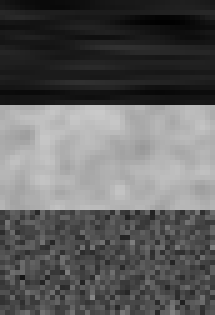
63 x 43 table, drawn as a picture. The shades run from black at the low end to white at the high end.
The table splits into 3 rows of 1 panel. Panel 1,1: very low, streaked across, faint in contrast. Panel 2,1: high, blotchy, faint in contrast. Panel 3,1: low, fine-grained.
